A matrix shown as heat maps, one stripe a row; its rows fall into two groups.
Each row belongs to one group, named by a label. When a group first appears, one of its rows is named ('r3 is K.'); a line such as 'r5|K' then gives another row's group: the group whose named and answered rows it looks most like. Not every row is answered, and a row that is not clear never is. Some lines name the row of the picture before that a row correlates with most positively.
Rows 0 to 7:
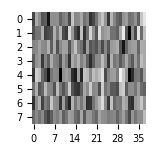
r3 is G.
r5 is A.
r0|G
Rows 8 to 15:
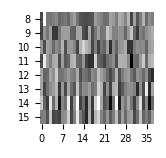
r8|A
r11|A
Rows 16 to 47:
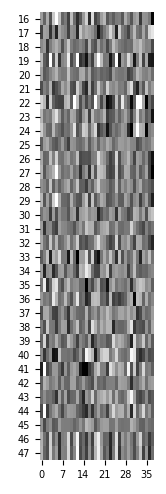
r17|G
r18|A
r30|G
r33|G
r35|A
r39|A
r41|A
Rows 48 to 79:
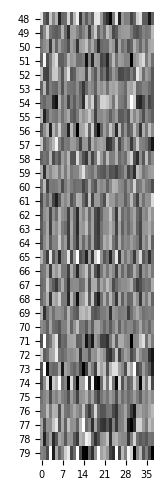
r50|G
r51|A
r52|A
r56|G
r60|A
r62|G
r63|G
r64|G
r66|G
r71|A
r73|A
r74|G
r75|G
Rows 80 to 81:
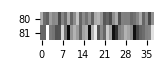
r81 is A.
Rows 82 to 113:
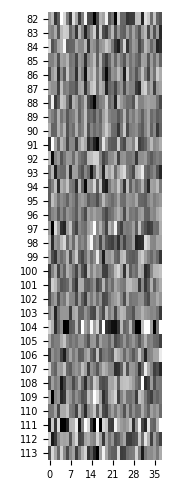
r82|A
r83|G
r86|G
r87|G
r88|A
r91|A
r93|A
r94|G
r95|A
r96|G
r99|A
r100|G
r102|G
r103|A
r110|G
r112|A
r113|A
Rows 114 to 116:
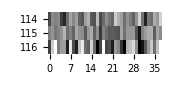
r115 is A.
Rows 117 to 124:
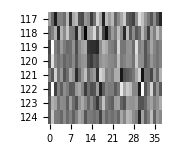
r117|A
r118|G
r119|A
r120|A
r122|A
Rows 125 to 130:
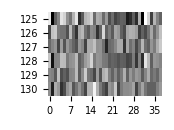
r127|G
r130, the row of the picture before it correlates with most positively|118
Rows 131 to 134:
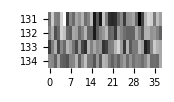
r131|A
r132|A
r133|G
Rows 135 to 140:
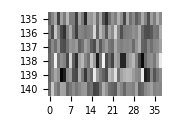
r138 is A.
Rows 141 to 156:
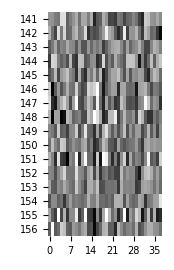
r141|A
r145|G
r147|A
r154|G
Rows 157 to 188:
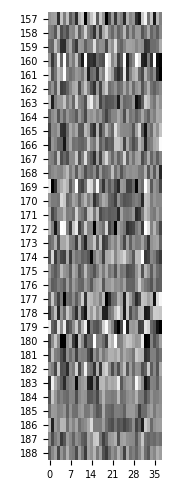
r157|G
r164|G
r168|G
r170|A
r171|A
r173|G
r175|A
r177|G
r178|G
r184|A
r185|A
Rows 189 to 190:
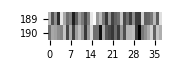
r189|G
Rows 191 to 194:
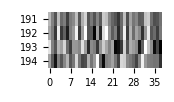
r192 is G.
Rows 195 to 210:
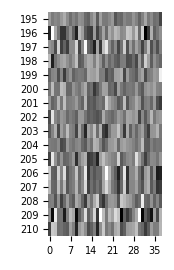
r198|A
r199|G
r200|A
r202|A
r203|G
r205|A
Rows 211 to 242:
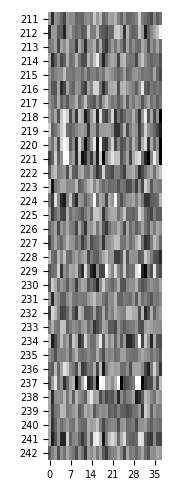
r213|G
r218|G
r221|G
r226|G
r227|G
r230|A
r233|A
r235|A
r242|G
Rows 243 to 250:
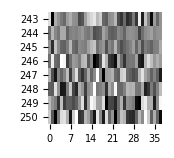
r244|A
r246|A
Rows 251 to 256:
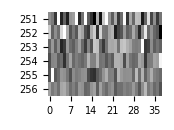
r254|G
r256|G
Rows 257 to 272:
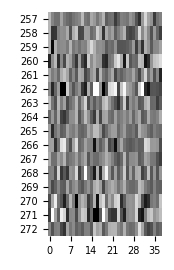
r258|A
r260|G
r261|G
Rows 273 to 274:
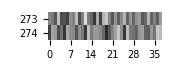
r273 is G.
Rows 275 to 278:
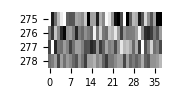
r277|A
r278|G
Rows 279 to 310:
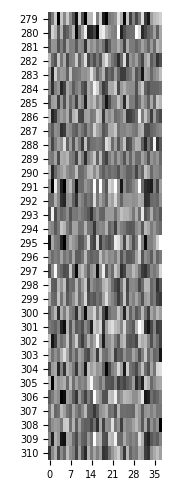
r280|A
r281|G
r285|G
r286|A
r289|G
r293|A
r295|G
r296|A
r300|G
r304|G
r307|A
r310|G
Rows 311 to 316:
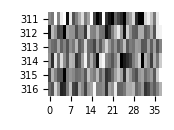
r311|A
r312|G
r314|A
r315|G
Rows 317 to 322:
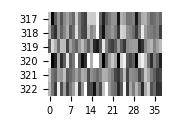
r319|A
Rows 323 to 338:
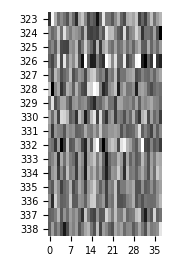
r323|A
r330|G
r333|G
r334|G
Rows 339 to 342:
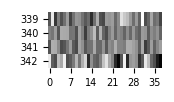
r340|G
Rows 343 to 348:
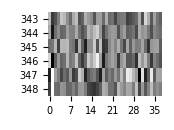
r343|A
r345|G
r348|A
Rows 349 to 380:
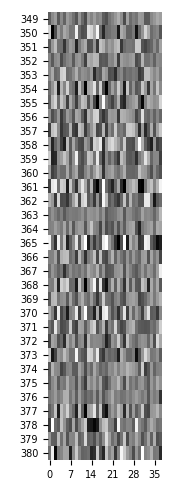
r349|G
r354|G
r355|A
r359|A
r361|A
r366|G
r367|G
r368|G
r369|A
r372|G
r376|G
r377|G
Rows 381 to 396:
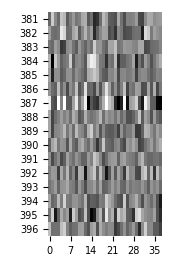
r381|A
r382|A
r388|A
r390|A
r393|G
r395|A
